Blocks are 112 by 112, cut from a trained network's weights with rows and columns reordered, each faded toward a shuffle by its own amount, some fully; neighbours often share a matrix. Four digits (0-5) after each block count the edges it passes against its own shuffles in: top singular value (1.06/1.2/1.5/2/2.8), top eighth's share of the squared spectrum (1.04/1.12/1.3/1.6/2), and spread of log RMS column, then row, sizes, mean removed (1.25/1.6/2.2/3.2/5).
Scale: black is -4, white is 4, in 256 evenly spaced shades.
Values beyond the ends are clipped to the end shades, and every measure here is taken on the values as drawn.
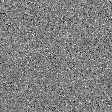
0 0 0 0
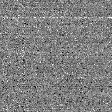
3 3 2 1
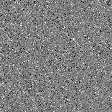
0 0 0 0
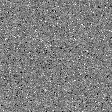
0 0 0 0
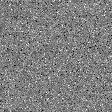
0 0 0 0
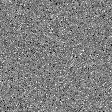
0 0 0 0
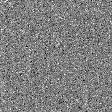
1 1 0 0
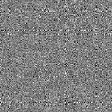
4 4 3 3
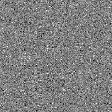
3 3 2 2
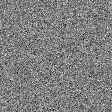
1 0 0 0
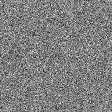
2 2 0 0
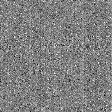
2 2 0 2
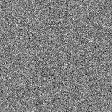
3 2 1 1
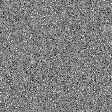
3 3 1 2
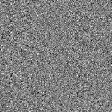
4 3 2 1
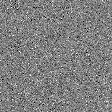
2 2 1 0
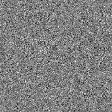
3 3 1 1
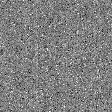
1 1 0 0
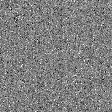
1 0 0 0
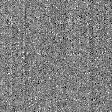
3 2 1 2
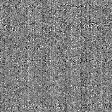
3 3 1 2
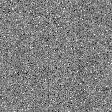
1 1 0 0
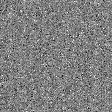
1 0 0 0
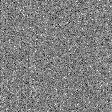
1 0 0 0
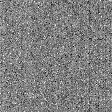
2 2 0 1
